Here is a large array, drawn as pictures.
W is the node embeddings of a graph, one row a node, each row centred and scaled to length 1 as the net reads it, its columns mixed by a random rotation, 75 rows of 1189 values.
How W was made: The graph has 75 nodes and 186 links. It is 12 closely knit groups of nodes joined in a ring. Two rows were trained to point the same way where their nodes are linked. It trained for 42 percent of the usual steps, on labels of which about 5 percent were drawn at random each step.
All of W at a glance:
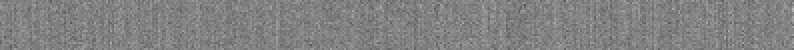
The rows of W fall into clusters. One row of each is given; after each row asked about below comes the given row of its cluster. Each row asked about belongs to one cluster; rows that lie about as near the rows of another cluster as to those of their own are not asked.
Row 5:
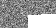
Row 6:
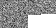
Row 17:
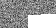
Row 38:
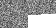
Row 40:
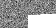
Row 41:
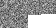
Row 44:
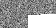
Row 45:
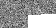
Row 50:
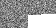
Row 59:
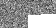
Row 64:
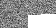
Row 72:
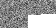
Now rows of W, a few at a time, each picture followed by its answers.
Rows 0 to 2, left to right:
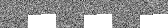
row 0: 50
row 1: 50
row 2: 6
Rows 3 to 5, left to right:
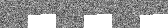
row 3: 17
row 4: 41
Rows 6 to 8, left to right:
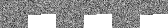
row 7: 40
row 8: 72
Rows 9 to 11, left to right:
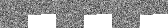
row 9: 59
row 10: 40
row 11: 72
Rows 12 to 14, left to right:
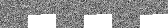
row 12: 17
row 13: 40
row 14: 40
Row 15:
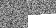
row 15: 38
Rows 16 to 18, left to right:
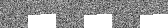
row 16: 38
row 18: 6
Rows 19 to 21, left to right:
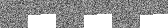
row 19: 17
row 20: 38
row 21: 50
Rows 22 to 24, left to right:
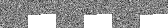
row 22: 44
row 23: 59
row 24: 50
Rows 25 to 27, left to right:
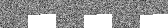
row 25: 44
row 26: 17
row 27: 6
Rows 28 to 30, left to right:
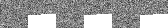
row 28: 44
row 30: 50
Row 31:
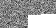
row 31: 40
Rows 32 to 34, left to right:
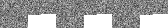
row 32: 41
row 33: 5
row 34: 5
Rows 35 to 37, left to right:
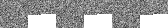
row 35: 5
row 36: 41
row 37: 6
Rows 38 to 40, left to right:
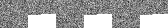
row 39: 17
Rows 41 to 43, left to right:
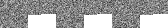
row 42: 50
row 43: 6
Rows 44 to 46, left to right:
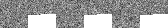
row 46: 41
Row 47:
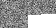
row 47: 45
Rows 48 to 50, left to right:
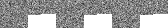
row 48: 38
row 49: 72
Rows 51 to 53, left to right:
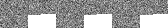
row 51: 44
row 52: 40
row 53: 45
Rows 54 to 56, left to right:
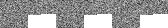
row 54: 6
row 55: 6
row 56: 72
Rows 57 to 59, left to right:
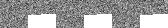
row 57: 72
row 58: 50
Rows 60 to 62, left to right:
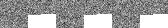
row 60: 59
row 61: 40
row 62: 41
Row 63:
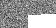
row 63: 64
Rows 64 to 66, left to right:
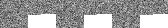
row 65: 41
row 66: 59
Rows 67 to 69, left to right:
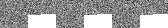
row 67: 59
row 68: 45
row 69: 45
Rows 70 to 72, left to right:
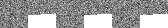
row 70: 38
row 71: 45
